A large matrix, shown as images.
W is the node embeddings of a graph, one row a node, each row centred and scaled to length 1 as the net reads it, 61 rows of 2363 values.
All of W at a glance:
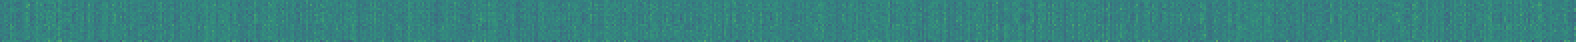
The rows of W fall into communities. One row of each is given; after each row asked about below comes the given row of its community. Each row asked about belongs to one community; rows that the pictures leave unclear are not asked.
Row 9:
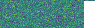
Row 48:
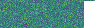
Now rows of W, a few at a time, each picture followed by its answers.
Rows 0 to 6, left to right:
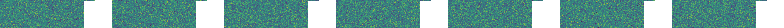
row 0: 48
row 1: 48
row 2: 9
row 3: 9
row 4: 9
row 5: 48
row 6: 9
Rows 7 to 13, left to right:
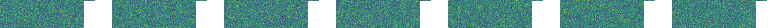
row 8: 9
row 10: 9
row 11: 48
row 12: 48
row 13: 9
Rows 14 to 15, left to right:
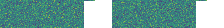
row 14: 48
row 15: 48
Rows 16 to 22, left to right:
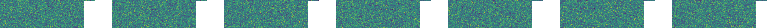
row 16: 48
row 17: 9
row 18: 9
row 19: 9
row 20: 48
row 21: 9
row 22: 9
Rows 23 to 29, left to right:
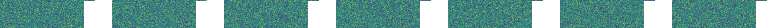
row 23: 9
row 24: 48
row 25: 9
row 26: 9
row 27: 9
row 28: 9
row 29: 9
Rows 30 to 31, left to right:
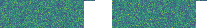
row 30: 9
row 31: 9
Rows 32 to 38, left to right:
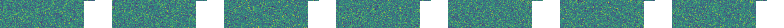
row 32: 9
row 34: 48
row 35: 9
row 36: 48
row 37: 9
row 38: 48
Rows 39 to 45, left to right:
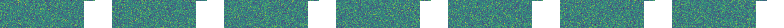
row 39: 48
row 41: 48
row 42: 48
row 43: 48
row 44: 48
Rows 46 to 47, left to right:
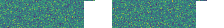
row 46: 48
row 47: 9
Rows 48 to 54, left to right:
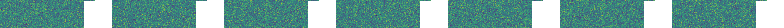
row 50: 48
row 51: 48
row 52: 9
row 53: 48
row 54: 48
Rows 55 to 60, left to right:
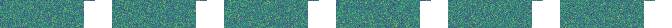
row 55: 9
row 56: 9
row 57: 9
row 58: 9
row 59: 48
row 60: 48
